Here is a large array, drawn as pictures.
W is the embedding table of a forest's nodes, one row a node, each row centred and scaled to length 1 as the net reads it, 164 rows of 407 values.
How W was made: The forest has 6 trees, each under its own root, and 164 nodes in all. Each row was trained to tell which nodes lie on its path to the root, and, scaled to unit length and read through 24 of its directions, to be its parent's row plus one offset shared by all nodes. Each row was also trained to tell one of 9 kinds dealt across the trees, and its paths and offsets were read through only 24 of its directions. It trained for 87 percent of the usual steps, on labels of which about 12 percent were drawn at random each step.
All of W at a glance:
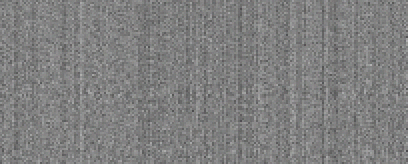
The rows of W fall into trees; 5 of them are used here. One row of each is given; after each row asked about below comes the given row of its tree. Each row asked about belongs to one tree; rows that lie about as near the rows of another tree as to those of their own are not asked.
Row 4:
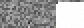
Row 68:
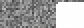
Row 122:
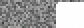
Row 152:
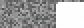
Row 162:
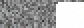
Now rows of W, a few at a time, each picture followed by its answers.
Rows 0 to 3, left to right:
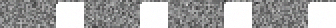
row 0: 4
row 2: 162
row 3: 162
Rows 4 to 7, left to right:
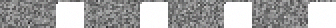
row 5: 68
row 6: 122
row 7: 162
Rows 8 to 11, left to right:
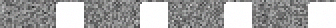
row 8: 68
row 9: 4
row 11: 68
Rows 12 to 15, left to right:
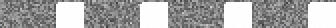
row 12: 152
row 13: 68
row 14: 68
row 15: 162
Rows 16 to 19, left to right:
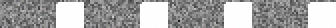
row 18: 162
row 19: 68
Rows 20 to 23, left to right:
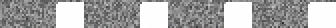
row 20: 122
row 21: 4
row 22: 162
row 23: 68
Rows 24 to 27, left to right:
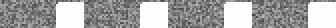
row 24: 4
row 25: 122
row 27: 4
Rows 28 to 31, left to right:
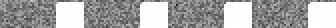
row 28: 68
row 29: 162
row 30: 4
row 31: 162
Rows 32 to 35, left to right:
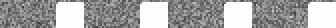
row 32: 162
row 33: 162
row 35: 162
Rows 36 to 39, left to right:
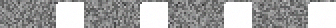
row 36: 4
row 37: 152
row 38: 162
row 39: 68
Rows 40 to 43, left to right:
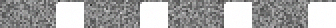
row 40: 68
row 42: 4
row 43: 152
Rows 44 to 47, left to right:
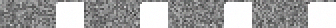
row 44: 68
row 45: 68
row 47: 162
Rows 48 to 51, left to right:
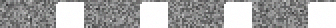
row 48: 68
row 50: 162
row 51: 68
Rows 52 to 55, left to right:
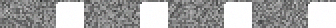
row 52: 162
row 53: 4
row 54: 68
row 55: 162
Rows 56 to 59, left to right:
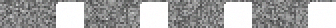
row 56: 4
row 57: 68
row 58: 68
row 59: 162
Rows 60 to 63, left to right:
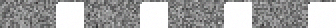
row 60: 152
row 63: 152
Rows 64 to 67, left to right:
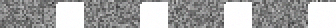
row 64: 68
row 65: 68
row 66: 152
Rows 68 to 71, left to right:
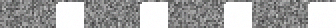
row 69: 162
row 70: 68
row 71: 162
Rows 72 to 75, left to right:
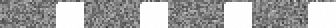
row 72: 4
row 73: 162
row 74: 152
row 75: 162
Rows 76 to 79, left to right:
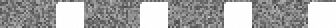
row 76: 122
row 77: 162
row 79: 162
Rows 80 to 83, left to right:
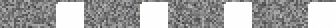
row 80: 68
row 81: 4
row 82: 68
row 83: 68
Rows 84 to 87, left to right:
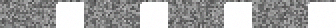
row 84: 4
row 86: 152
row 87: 68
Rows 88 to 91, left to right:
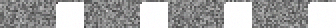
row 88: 4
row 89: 4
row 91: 162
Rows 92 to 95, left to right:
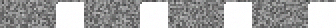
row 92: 122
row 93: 122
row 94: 152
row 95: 122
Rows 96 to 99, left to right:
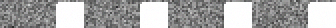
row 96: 162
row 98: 4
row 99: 162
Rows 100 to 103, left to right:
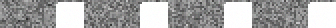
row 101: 162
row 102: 68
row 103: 162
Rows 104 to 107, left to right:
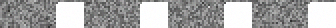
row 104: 152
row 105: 122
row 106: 152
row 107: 68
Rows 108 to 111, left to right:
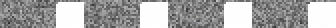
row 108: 162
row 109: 68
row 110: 162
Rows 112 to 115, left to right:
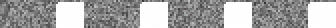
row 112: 122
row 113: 162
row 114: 68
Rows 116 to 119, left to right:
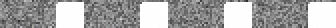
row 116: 68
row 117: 4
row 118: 4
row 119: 68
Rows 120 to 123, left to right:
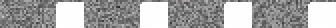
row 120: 68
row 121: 68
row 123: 152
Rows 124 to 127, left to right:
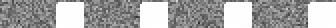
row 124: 68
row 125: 4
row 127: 4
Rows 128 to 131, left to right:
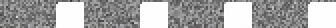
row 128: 4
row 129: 152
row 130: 162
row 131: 162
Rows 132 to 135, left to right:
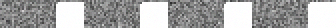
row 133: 122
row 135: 162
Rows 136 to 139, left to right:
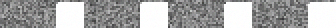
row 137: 68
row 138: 4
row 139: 68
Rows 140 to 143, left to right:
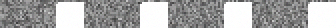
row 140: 68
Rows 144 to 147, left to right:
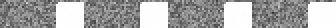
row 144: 122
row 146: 68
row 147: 4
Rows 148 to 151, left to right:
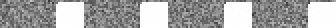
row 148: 122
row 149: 4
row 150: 152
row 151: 4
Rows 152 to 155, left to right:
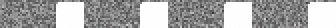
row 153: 162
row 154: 68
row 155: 162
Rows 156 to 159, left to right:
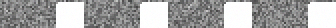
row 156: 162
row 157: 162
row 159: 4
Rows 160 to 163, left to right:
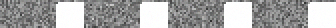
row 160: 122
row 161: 162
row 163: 68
